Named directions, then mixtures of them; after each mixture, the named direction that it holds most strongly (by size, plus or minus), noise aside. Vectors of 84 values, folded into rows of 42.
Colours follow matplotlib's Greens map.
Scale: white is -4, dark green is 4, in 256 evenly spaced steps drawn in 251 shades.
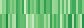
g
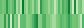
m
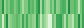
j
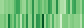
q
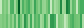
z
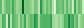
m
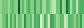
z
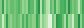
j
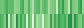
q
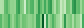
q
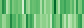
g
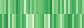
g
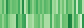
g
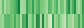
q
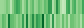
q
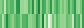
j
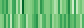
m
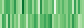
m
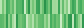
g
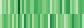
z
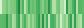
g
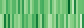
m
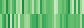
m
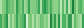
g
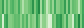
j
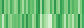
j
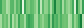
m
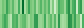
m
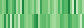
m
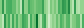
m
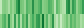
q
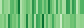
q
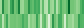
j
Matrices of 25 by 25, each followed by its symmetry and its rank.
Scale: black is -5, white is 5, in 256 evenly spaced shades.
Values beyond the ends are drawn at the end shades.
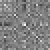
symmetric, rank five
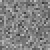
neither, full rank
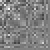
symmetric, rank three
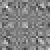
symmetric, rank three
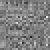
neither, rank five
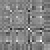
symmetric, rank three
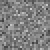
neither, full rank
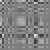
symmetric, rank two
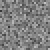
neither, full rank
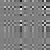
neither, rank one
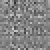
neither, rank five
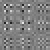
symmetric, rank two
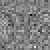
neither, rank five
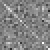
symmetric, rank five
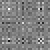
symmetric, rank two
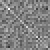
symmetric, rank five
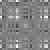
symmetric, rank two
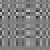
neither, rank one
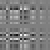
neither, rank one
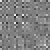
symmetric, rank three
